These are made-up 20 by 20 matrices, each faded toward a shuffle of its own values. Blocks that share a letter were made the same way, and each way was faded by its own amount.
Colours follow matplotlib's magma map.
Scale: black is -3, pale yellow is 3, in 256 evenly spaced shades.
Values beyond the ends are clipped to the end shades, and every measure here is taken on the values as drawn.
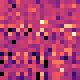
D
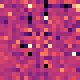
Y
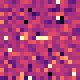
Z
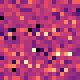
Z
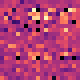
Y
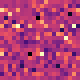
Z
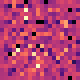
Z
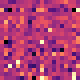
Y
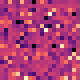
Z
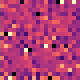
Z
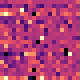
D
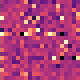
Y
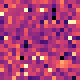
Z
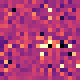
Y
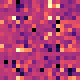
D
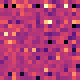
Y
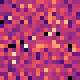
Z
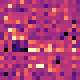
D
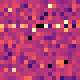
Z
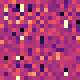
D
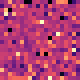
Z
